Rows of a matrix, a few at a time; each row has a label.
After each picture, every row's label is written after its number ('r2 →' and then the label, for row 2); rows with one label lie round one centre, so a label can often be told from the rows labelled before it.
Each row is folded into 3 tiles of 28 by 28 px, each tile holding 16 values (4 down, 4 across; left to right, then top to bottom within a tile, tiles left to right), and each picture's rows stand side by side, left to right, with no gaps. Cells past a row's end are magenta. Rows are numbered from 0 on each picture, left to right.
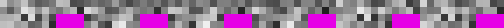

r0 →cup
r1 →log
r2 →log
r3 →log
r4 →cup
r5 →cup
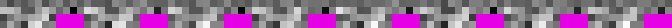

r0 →log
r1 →log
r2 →log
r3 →log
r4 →log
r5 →log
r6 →log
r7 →log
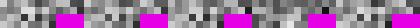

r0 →cup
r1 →cup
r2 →cup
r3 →log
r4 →cup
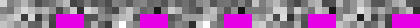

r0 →cup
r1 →log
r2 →log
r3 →cup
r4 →cup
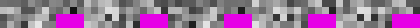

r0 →log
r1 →cup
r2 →log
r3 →cup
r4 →cup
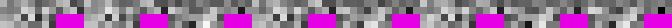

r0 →cup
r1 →cup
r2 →log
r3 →cup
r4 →log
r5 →cup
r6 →log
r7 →log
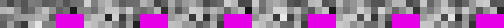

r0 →log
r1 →cup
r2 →cup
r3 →cup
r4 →cup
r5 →cup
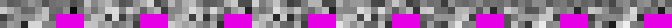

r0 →log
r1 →cup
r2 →cup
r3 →cup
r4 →cup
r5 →log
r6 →log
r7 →log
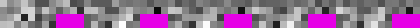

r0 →cup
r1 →log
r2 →log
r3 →log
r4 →log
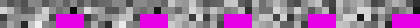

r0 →log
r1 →log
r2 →cup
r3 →cup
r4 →cup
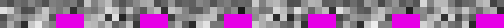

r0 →log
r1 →cup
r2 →log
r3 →cup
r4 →log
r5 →cup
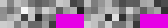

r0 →cup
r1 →cup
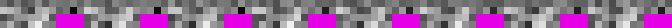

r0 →log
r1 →log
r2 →log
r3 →log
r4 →log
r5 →log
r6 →log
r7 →log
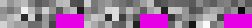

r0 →cup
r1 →cup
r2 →log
